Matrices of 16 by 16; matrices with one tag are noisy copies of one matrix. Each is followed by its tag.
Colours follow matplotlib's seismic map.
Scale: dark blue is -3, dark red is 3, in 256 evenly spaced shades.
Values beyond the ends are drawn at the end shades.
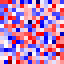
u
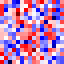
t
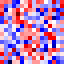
t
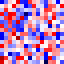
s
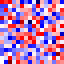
u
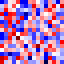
s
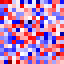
u
